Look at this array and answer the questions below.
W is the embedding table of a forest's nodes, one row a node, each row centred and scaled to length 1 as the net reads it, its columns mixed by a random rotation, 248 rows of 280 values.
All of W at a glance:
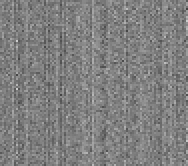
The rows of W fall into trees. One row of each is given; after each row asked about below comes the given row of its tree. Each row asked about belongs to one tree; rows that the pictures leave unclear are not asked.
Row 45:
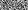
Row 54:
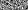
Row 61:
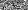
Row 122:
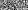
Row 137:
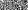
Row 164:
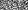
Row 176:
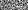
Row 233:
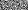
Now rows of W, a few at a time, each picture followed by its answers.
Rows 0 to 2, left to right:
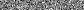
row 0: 176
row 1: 122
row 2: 61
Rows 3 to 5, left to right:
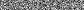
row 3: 45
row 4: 137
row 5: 61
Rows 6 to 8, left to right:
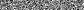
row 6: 164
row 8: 137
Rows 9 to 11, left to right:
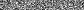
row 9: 176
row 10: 122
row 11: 164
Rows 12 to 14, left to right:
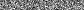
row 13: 176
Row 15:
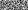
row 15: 122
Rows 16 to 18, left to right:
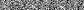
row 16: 137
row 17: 137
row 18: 137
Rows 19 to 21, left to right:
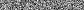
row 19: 137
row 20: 54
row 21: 176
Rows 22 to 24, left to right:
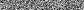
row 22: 61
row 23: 45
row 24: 137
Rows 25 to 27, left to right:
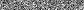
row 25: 45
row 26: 137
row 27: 137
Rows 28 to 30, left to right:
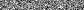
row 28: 176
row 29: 61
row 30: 137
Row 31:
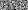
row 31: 45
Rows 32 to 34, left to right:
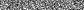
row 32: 137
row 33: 164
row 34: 176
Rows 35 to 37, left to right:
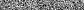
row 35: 176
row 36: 137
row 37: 233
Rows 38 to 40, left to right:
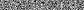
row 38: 233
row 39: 164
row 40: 137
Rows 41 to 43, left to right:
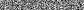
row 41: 137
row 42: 61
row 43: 137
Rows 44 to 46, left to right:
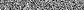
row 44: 137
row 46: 233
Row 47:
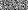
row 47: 45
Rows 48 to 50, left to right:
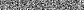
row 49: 122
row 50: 122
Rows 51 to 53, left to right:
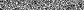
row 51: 176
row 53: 137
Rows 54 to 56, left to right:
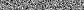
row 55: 122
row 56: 122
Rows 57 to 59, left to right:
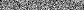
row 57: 233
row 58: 137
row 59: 233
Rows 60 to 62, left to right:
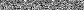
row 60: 61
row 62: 164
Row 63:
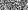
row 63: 137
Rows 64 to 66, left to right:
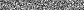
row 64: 176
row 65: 61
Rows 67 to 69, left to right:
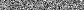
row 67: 137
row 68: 233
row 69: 61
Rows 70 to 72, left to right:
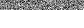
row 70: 61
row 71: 233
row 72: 137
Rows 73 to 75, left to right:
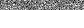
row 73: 164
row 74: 176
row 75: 61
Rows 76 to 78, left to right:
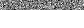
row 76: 45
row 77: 176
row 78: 122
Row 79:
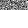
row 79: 164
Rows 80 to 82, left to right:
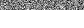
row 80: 45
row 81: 61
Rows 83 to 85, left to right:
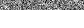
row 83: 137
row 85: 45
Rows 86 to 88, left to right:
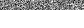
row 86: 176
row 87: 122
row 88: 61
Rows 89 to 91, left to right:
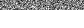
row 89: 176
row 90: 137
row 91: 61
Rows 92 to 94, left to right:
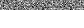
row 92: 45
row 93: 122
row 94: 122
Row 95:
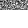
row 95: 176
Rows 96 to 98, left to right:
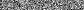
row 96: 233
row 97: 61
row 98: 45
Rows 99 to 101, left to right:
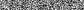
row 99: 137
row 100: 137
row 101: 61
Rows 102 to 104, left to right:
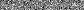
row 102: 164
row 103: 122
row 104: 61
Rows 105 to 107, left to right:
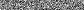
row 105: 61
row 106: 45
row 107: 233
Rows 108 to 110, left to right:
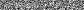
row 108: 61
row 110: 61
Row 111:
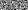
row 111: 45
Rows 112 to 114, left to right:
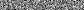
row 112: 45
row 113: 122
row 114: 176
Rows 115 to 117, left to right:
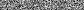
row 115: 233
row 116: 176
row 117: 176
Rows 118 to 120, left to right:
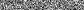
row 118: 61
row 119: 122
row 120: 45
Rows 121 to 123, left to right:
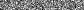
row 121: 176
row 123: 233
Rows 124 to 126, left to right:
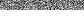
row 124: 164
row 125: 137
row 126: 164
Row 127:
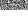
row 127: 164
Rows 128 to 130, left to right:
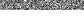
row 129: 45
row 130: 61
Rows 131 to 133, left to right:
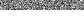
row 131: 45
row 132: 61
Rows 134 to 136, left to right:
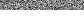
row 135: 233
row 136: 176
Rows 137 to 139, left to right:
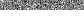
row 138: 137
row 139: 122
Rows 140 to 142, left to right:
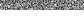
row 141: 122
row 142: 176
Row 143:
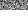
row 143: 176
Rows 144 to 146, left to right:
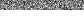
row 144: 164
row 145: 176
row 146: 45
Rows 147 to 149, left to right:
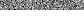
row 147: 45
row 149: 233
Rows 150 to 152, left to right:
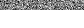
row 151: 176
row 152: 233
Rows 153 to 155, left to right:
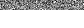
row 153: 176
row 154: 164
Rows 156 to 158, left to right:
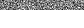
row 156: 122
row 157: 45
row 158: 233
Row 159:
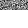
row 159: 176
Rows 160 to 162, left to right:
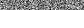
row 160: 61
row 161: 137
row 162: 176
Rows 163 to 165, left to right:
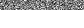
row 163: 61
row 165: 45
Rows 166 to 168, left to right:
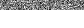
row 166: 45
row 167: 137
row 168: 164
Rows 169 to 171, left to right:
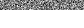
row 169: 176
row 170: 45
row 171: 61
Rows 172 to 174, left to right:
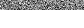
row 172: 45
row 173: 233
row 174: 233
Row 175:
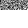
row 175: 137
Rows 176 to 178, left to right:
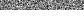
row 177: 233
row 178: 61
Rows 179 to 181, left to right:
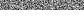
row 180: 122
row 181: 176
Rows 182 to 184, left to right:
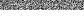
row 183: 61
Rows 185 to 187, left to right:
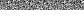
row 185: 164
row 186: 176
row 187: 164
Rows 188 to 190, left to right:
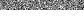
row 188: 45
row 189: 176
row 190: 137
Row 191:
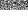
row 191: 164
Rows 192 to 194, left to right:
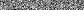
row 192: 45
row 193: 137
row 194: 137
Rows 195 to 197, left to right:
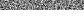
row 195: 233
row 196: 61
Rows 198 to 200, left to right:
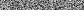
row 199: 122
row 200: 176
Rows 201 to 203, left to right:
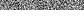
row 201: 45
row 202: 137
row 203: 176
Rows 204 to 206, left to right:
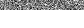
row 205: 61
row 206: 45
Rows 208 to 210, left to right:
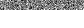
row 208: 137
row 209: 61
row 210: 137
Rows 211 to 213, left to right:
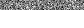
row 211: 61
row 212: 45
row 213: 176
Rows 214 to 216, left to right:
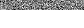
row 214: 45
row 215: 61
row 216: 233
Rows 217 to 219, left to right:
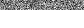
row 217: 61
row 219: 233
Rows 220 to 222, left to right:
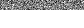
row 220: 164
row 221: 176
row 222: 164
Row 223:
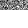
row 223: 176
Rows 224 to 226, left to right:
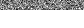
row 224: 54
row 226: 137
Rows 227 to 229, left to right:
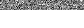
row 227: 233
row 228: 61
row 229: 61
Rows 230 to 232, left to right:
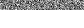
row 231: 45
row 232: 45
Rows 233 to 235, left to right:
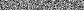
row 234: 61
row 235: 164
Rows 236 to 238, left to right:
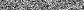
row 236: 122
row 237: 233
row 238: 176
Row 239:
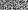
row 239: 61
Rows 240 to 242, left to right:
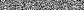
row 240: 137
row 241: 45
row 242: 176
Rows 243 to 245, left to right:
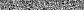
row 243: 61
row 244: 176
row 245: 164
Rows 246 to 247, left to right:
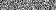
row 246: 122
